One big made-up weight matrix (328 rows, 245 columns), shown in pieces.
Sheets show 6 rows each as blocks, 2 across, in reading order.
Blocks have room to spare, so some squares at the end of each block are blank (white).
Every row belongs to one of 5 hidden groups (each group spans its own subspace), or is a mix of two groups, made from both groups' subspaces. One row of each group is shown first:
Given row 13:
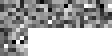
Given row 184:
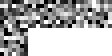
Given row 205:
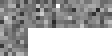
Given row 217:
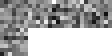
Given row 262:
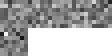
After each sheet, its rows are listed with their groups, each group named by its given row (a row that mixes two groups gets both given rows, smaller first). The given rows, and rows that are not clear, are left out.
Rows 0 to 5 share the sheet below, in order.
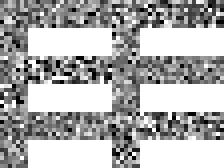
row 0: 205
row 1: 205 and 262
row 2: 13 and 205
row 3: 184
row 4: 217 and 262
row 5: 13 and 184
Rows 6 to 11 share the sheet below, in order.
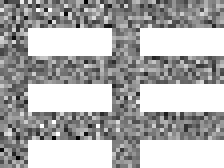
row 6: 13 and 217
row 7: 184 and 217
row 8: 13
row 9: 13
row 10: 13 and 205
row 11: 13 and 262
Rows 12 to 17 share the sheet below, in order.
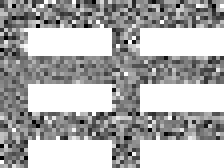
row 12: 184 and 262
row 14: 184
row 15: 262
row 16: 13 and 262
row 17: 184 and 205
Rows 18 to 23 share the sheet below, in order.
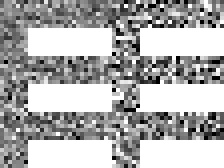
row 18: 184
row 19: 184
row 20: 13 and 262
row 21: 184 and 262
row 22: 184
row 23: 262
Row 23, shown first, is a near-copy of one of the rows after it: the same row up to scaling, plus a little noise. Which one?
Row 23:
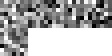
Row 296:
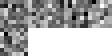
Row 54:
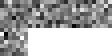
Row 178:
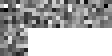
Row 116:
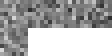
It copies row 116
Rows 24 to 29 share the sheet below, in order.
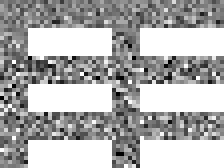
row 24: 205
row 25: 205
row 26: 13 and 184
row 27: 205 and 217
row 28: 184 and 217
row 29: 262
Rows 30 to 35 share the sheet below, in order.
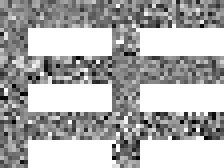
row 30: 262
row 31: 262
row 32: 13 and 262
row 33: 13
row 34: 262
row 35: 262
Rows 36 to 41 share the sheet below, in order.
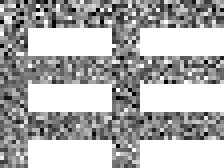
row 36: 205
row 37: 13 and 205
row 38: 262
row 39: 262
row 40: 217
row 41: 262
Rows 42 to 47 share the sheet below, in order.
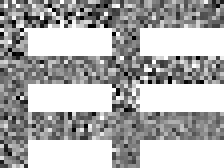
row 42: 184 and 262
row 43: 262
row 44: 13 and 184
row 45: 262
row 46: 262
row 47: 217
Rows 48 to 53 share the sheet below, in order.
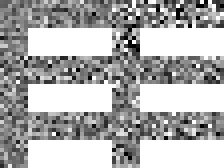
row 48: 217
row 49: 13
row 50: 184 and 217
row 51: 217
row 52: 217
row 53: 205
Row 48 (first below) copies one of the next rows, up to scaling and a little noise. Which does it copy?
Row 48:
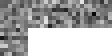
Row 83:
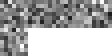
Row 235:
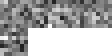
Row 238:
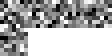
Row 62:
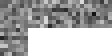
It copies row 62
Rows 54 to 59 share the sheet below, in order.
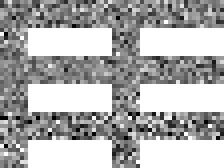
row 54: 262
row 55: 205 and 262
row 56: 13
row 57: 13
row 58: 262
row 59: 184
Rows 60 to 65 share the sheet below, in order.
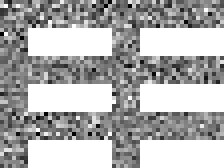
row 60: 262
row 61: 184
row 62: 217
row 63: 217
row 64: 184
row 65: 184
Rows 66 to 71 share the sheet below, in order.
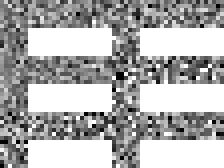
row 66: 217
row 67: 217 and 262
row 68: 13 and 184
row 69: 205
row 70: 217
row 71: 205
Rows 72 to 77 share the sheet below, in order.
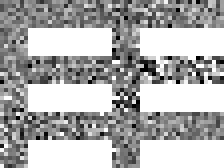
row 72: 13
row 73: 262
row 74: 262
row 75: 13
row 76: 184 and 217
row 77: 217
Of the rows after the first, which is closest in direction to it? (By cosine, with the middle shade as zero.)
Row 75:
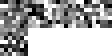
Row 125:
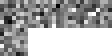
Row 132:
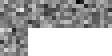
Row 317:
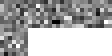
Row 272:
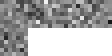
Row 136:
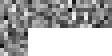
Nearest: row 272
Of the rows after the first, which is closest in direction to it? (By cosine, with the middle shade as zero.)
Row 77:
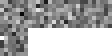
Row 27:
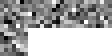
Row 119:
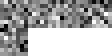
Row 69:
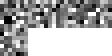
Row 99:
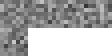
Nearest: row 119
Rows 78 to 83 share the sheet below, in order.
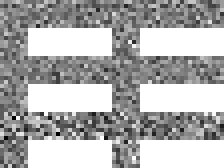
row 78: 184
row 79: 13 and 184
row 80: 217
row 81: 184
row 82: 184 and 217
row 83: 217
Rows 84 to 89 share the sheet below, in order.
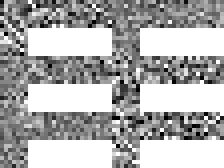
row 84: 184 and 262
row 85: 184
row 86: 13
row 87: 262
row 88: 13
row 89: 262
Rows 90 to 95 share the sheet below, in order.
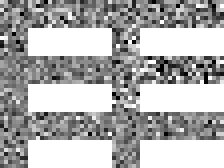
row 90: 217
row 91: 13
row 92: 205
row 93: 13 and 217
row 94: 184
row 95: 205
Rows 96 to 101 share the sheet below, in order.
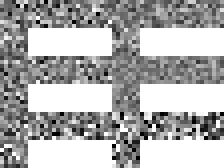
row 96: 184
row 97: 13 and 262
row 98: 184
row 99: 13
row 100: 205
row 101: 262
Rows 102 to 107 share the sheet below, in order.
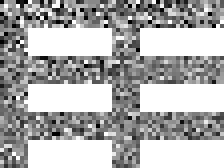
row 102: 184
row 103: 184
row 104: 13
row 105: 184 and 262
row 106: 205
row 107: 184
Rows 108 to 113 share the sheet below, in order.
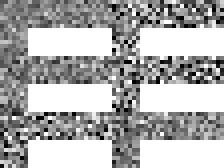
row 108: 13 and 262
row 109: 13 and 205
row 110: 184 and 262
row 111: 184
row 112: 184
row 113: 262
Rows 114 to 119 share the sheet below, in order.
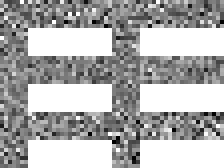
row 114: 217
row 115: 184
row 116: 262
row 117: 217
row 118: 184
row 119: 217
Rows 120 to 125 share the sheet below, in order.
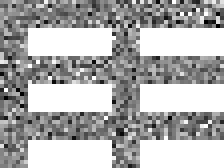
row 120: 184
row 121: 217
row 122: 262
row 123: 205 and 217
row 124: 262
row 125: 205
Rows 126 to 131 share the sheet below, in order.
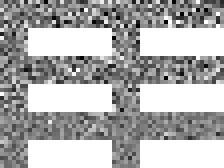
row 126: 217
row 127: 217
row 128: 13 and 217
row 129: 217
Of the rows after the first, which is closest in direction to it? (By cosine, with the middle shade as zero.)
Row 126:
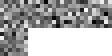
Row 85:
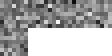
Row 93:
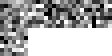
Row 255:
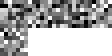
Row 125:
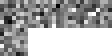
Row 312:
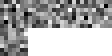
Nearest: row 255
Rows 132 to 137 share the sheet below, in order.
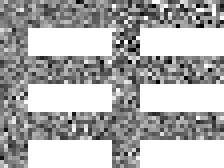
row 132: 13
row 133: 13
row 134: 13
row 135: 184
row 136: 262
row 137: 13
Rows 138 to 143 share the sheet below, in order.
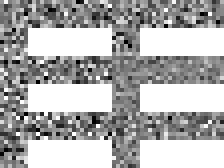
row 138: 13
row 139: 205
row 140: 184
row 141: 184
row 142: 184
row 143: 205
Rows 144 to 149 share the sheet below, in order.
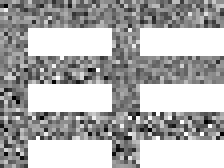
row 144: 262
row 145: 217
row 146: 205
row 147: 262
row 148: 184
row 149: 184
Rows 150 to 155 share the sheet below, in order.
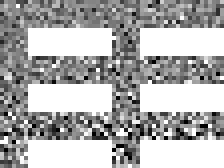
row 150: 184
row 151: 217
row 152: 13 and 205
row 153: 184
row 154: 217
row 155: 205
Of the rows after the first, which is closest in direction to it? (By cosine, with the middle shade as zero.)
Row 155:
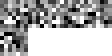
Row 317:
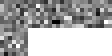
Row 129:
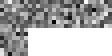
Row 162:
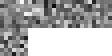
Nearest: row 162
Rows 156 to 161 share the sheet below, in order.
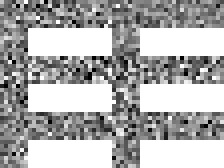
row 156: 184
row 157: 262
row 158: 217
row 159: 205 and 262
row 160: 13
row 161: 205
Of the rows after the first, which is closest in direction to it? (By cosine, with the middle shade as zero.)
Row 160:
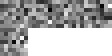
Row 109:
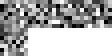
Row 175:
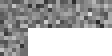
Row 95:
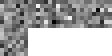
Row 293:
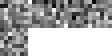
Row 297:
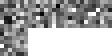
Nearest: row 109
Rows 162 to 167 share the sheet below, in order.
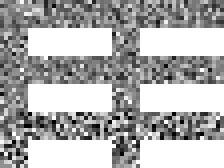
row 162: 13
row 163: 205 and 262
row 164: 205 and 217
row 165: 205
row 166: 13
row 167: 262
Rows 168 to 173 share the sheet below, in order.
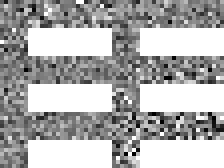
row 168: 13
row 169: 184 and 217
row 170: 13 and 262
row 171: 205
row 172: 184 and 262
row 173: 13
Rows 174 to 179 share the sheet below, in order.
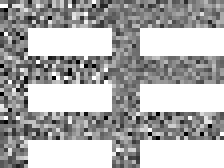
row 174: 262
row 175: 184
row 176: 217
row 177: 13
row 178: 262
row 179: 184
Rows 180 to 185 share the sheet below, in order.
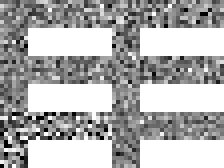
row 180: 13
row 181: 205
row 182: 205 and 262
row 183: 217
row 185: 262
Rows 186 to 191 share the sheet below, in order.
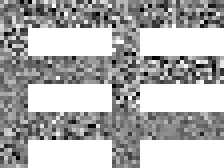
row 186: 13
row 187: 262
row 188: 184
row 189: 13
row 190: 205
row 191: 184 and 205
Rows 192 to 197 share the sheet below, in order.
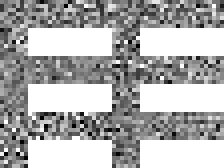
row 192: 13
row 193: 13
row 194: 205
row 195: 262
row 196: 184 and 262
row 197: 184 and 262
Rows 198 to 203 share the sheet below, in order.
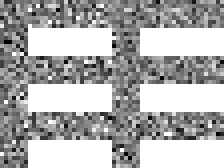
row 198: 262
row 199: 217
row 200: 13
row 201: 13 and 262
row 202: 13
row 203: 205
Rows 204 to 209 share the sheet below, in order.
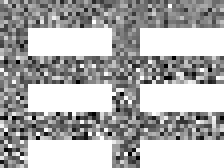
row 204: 217
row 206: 184
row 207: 205
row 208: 184 and 262
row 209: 13
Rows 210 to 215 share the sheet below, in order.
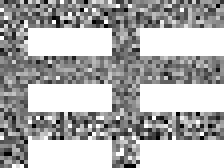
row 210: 217
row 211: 262
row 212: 184
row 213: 217
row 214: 262
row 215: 262
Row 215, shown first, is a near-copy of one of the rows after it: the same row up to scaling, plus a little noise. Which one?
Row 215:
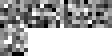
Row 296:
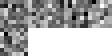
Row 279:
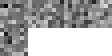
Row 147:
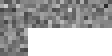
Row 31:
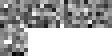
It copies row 31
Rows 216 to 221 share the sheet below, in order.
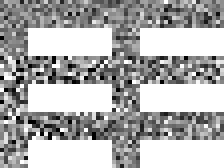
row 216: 217
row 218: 205 and 262
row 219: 184
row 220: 217 and 262
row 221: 217
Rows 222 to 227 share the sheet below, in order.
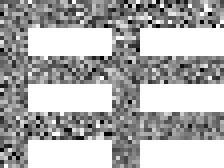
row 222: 184 and 217
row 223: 184
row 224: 217
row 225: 184 and 205
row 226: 205
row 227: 217
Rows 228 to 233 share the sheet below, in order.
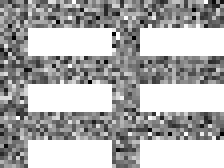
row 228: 184 and 217
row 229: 262
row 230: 13 and 262
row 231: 262
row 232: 184
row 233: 184
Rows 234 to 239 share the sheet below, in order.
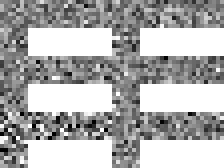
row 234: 13
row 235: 217
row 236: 205
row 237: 217 and 262
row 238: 217
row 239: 13
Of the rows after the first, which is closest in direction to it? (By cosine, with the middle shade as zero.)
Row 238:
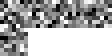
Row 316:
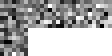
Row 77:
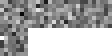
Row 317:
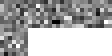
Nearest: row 317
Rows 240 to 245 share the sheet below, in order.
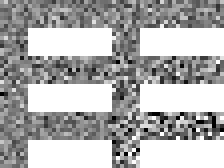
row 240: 217
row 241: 184 and 217
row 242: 217
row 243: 262
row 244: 13
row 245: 13
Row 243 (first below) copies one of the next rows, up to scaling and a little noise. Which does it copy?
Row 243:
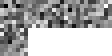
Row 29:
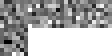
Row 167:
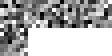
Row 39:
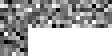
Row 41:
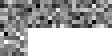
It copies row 167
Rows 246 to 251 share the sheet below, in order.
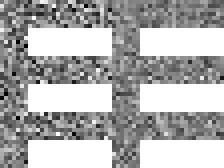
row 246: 13
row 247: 262
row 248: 184 and 262
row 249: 184
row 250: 184
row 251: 13 and 205
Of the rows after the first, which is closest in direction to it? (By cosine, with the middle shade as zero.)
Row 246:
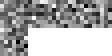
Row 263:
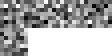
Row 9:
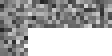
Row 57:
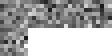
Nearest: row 263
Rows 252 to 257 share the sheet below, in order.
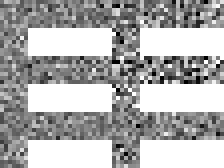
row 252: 13 and 262
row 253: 262
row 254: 217 and 262
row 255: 262
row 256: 13 and 262
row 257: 13 and 205
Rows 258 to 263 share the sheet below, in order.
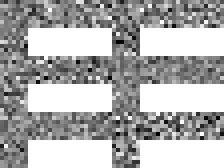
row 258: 13
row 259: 262
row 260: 184
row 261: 184 and 262
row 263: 184 and 262
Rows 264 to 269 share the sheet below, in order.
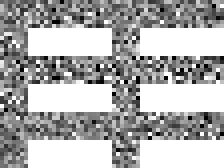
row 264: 205
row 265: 13
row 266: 205
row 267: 217
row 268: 184
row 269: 184
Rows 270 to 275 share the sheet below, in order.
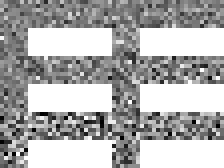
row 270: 217
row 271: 262
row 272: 13 and 184
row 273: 184 and 205
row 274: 13
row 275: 217
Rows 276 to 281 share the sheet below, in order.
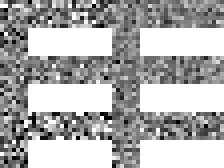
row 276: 262
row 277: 205 and 217
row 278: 205 and 217
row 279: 262
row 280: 13
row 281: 217
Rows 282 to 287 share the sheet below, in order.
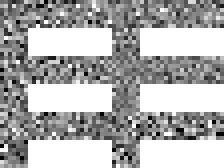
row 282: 184
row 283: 13
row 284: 184 and 262
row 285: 217
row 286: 217 and 262
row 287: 205
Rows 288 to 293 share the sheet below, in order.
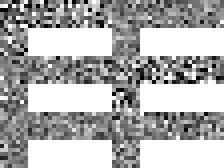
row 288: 184 and 262
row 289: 184
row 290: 13 and 184
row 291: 205
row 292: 217 and 262
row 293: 13 and 262
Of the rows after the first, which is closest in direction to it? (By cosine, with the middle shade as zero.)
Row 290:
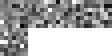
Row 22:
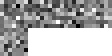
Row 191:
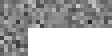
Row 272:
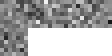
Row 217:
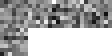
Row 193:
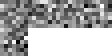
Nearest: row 193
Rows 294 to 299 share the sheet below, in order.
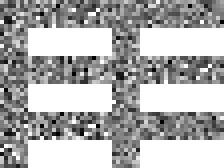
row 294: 205
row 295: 184
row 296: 262
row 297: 205
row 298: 205
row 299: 13
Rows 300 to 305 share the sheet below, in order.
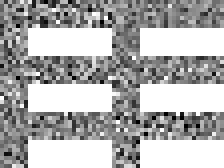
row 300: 13 and 217
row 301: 205
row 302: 184 and 217
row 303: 217
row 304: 262
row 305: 262
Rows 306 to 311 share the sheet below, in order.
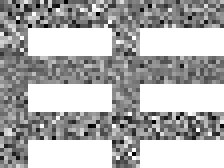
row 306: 184 and 262
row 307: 262
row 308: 13
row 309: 262
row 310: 205
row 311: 13 and 184
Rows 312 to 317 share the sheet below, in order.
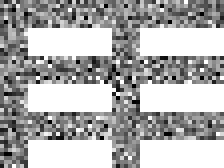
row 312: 262
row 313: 184
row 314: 184
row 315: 184 and 217
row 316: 184 and 262
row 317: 205
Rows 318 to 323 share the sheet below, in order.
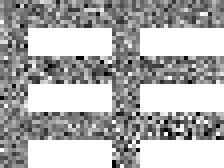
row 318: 13 and 184
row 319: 205
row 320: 13
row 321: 184
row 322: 217
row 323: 217
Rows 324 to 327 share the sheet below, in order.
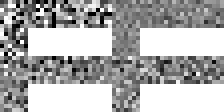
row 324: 205
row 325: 217
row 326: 262
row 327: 13 and 184
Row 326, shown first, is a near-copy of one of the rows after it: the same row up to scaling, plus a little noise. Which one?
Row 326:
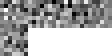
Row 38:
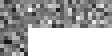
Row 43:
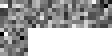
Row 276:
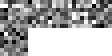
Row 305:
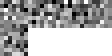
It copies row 305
